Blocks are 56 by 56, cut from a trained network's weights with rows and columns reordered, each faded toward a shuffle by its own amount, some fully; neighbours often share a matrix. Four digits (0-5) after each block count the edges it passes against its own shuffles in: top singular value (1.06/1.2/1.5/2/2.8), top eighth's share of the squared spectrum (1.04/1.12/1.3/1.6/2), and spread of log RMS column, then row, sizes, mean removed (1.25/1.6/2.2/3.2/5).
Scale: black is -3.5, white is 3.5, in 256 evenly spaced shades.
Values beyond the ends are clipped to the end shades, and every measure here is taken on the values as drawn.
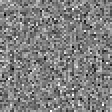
3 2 0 0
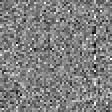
3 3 1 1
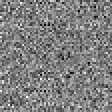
3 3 1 1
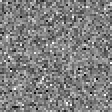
0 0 0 0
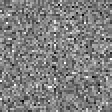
3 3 1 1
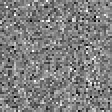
3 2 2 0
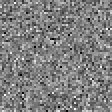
2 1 0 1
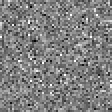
1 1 0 0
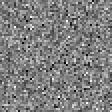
1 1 1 0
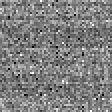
3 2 1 0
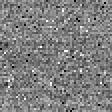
1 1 0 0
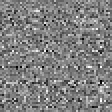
3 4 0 3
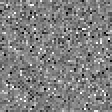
0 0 0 0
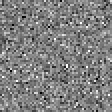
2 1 0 0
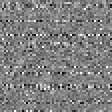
4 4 0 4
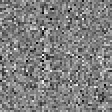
3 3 2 1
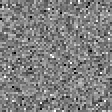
0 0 0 0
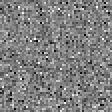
1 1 0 1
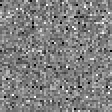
2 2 0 1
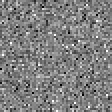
0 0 0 0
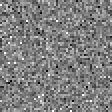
0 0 0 0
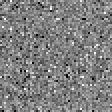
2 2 0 1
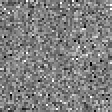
0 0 0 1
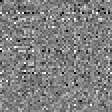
3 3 1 2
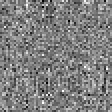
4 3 2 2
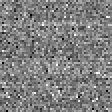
1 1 0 0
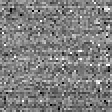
3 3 1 1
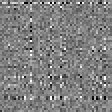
4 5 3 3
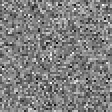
2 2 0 1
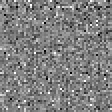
2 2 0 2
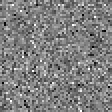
1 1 0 1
